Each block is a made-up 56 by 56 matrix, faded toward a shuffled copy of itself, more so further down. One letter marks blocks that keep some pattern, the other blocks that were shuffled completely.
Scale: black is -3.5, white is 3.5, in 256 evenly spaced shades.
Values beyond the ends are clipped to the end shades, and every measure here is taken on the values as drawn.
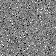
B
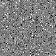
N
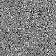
N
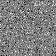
N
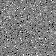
B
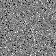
B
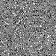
N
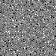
N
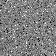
B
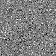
N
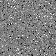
B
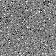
B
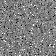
B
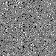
N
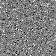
B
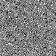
N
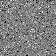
B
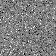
B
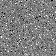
B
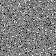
B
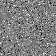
B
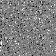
N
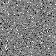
N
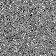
B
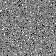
B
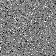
B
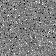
B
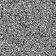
N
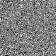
N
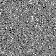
N
